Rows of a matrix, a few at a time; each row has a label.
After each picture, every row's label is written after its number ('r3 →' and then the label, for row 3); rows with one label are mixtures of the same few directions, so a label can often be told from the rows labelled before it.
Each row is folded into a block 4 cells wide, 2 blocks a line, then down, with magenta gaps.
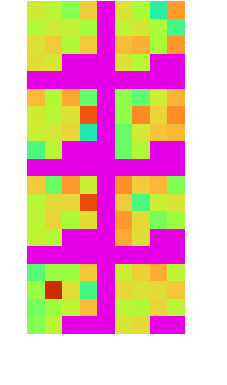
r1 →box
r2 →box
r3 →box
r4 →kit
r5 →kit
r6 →kit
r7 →kit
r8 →box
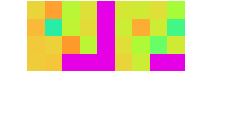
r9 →kit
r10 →kit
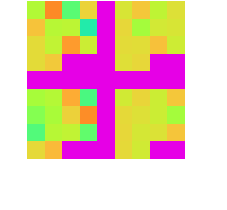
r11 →kit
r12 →kit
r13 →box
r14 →box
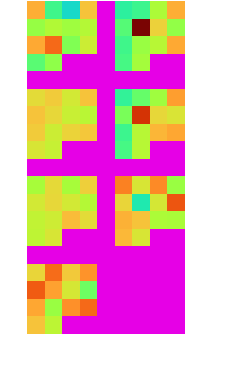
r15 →box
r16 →kit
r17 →box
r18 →kit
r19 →kit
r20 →kit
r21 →box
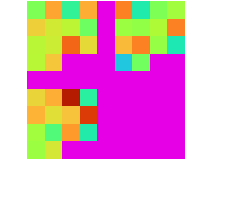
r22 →kit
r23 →box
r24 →box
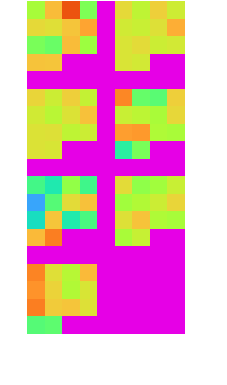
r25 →box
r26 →kit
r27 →kit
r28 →box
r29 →box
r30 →box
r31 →box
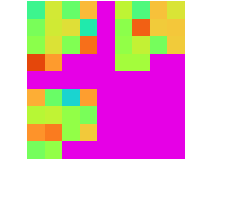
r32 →box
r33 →kit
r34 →box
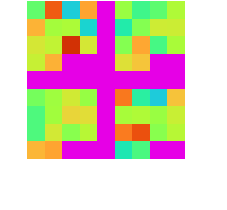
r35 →kit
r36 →box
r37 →box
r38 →box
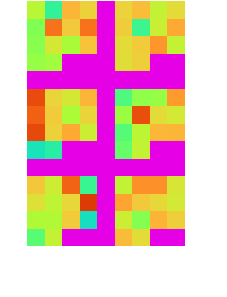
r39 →kit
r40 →kit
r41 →box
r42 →kit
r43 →box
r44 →box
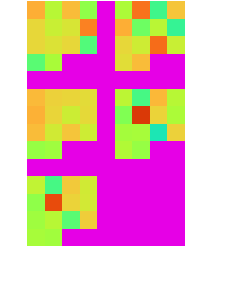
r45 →box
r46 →kit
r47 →box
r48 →kit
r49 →kit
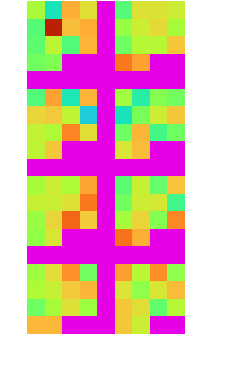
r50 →kit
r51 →box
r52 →kit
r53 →box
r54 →kit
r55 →box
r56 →box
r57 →kit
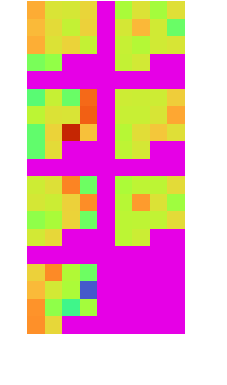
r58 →box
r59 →kit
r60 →kit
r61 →kit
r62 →box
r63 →kit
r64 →kit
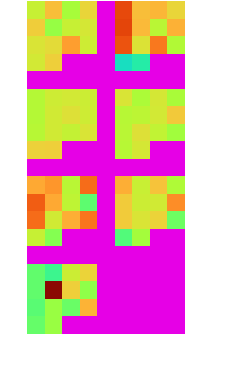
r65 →kit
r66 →box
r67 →box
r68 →box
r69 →box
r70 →box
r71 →kit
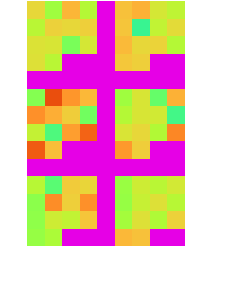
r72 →kit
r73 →kit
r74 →box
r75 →box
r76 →kit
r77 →box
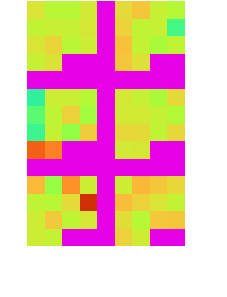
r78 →box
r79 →kit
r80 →box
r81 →box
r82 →kit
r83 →box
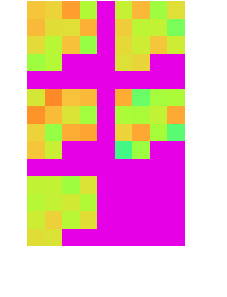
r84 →box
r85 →kit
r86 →box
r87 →box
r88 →box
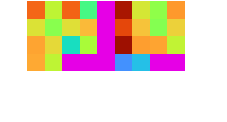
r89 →kit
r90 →box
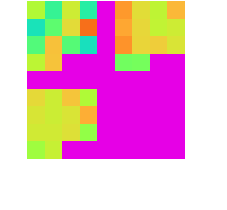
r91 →box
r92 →box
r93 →box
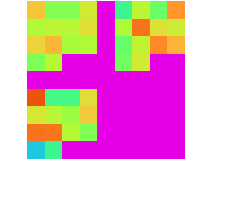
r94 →box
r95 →kit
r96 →box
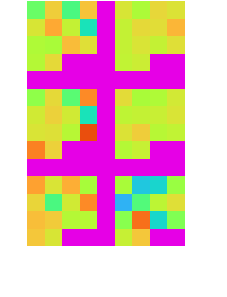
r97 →kit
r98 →kit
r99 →box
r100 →box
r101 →kit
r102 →box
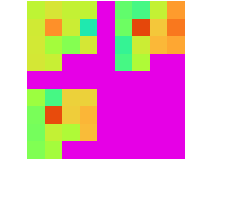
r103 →kit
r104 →kit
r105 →kit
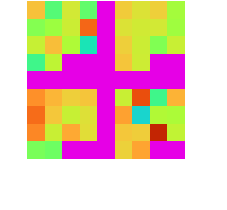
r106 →box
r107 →kit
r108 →box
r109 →kit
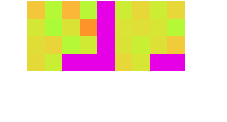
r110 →kit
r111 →box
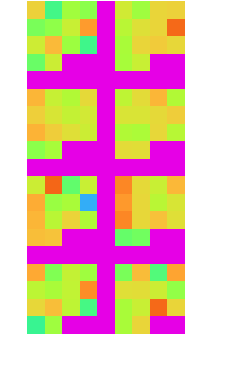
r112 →box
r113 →kit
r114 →box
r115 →box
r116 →kit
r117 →box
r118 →box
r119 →kit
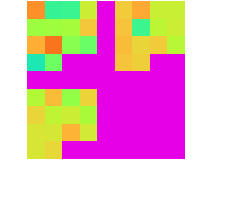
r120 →box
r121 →kit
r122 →kit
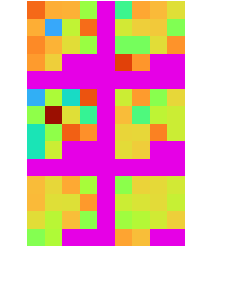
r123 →kit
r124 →box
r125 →kit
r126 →kit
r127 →box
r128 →box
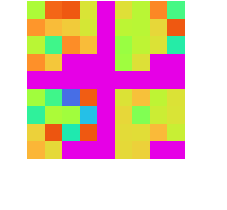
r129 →box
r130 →box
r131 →box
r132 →kit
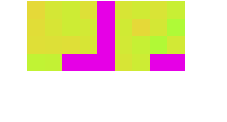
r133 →box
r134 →kit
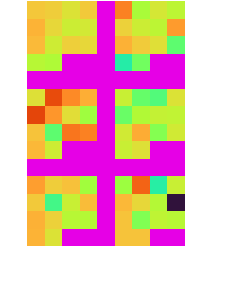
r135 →box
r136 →box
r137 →box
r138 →box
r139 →kit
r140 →kit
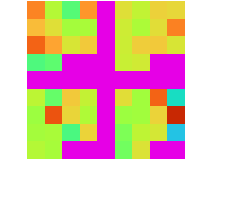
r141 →box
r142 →kit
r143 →kit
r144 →box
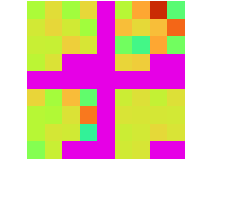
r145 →kit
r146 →box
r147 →box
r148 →kit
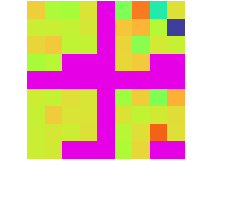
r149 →box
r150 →kit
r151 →kit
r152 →kit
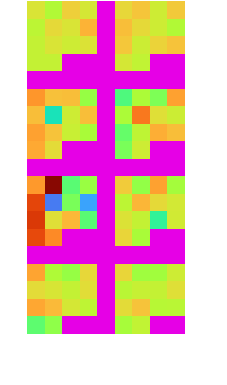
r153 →kit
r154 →box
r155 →kit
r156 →kit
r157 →kit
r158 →kit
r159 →box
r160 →box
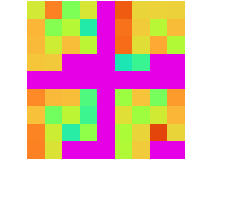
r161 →kit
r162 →box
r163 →kit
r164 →kit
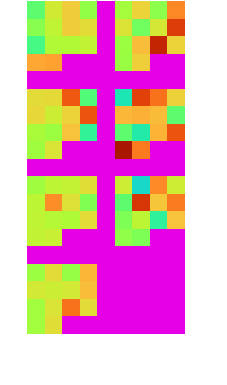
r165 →box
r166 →kit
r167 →box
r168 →box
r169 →kit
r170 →kit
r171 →kit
